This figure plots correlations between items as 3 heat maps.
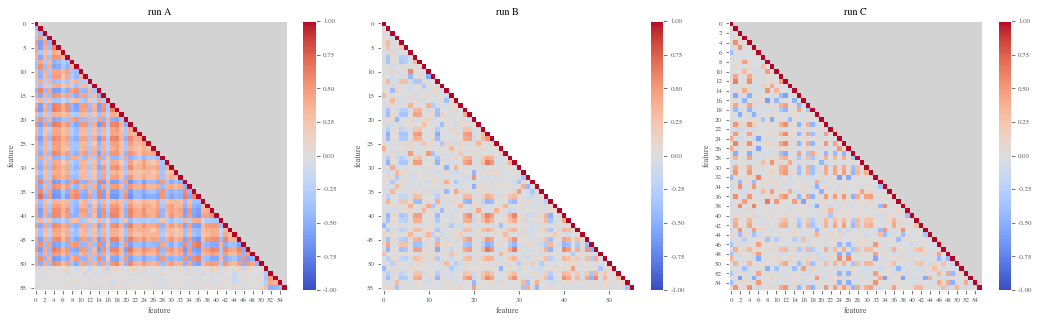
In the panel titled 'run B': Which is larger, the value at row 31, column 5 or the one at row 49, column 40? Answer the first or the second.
the second
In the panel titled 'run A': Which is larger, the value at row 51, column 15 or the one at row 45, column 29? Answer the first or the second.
the second
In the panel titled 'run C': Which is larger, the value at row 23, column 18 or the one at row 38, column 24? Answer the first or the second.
the second
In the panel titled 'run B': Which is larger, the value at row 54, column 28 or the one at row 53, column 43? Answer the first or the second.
the second
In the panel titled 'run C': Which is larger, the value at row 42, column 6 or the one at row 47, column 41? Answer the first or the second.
the second
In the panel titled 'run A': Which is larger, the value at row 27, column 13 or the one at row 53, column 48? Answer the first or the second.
the first
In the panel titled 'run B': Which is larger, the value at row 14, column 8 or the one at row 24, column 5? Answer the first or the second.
the first
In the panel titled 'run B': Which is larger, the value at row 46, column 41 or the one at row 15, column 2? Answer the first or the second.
the second
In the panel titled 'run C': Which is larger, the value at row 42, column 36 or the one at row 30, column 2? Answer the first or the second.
the first
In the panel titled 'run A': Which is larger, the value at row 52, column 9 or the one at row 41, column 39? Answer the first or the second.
the first
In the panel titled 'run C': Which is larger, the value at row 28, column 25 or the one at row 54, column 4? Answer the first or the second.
the first
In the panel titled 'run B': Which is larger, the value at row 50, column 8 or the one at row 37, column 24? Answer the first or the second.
the first
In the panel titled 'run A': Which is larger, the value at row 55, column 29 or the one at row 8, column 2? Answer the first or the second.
the first
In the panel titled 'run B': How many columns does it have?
56
